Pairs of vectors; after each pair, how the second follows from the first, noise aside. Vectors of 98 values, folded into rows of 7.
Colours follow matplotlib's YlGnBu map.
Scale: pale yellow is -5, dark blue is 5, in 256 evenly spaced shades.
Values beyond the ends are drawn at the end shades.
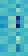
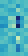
copied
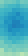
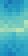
wrapped around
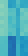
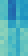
wrapped around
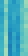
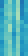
wrapped around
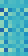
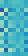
copied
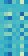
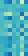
copied
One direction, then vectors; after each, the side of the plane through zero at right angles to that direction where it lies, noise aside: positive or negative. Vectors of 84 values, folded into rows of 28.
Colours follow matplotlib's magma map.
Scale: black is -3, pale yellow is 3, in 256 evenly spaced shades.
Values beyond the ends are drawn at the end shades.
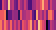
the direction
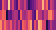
positive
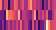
negative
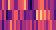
positive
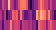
positive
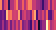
negative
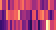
negative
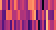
negative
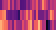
positive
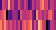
positive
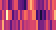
negative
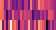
positive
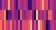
positive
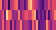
negative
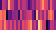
positive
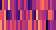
positive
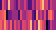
positive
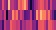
positive
